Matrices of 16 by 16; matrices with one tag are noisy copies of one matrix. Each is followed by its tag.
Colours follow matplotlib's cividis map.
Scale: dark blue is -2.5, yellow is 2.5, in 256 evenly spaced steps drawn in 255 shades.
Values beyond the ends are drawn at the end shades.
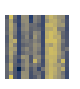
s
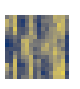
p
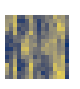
p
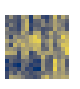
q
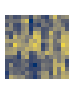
q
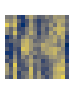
p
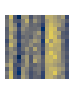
s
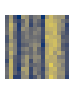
s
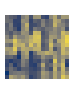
q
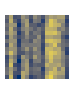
s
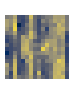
p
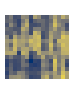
q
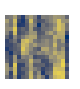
p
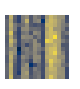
s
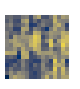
q
